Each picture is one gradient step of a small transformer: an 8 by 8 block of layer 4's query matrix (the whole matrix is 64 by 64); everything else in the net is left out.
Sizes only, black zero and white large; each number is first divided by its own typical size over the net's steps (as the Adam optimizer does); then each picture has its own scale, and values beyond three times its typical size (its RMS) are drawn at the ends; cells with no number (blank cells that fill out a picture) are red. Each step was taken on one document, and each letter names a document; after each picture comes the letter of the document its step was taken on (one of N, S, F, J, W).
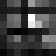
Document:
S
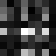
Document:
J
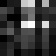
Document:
J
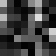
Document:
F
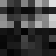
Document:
F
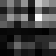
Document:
F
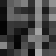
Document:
F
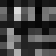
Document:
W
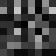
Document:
W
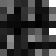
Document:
S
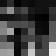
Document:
S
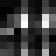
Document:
J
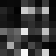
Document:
J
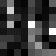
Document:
S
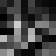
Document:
W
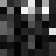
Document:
J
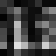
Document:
W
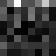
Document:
W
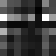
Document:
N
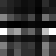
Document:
N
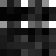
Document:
F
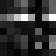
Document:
F
